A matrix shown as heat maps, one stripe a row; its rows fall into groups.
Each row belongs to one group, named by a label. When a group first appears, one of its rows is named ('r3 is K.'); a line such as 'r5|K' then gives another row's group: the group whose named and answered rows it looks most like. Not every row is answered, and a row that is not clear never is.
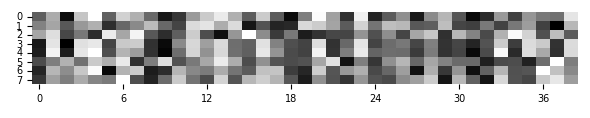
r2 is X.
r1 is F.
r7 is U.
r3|U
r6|U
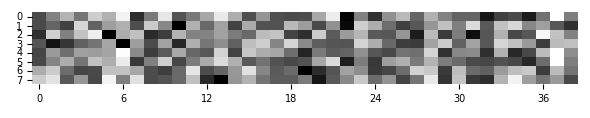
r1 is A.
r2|U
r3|A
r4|U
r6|X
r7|X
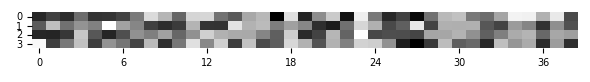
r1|X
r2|A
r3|A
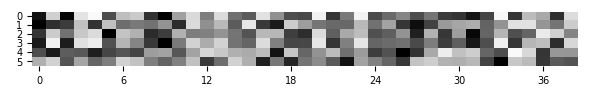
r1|A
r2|U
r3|U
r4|A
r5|X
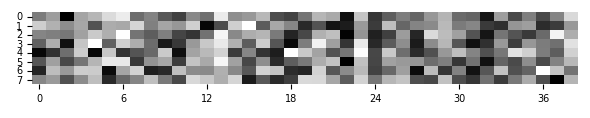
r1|X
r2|U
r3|U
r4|A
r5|F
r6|U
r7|F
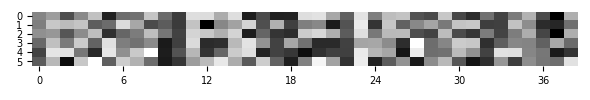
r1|X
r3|X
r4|X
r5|U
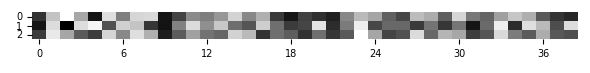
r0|X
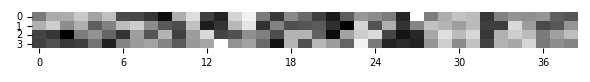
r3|A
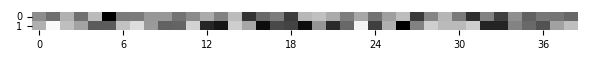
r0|F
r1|X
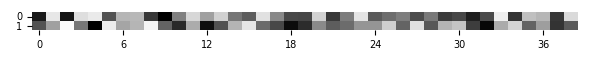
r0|U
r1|X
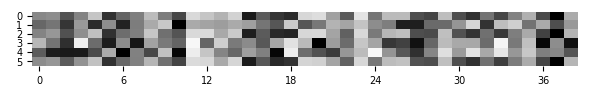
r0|F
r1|A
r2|F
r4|A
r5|F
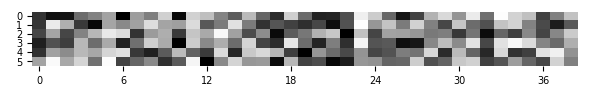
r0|A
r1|X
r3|A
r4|U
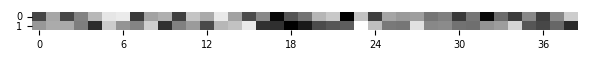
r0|F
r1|X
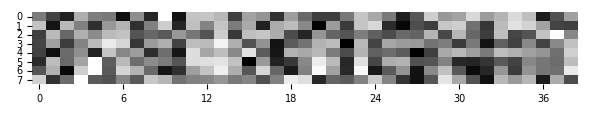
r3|F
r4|A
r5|F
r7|A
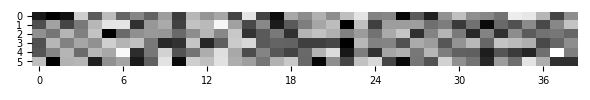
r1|F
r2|F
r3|X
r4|F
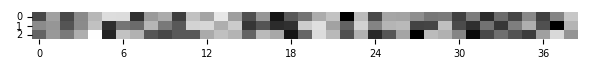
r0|F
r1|F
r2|U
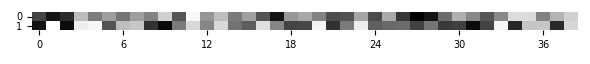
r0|A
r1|U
